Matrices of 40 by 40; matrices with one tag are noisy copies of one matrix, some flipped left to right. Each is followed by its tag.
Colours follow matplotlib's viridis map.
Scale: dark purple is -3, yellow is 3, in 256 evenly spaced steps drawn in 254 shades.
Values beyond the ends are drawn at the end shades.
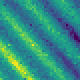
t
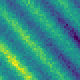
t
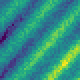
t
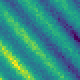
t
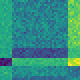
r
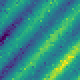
t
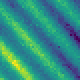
t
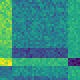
r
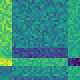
r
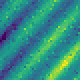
t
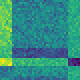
r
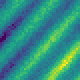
t
